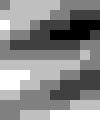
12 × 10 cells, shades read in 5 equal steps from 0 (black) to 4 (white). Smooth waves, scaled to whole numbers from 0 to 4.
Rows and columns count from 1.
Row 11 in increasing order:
2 2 2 2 2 2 2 3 3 3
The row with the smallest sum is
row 4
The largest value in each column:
4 4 4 3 3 4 4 4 4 4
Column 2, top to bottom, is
3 3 3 2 1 2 3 4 4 3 2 2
